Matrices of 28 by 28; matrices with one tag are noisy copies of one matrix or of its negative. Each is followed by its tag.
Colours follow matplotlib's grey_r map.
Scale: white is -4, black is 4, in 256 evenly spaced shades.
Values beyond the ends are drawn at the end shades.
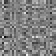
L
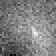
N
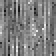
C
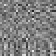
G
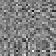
G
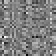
L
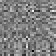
G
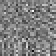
G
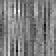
C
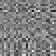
G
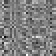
L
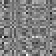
L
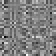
L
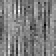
C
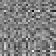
G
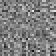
G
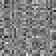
L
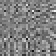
G
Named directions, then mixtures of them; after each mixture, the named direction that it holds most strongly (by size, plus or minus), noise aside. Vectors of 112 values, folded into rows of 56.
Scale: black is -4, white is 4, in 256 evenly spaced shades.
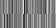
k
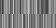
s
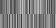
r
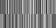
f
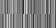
k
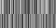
s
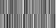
k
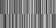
f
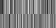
r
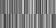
f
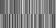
r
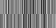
f
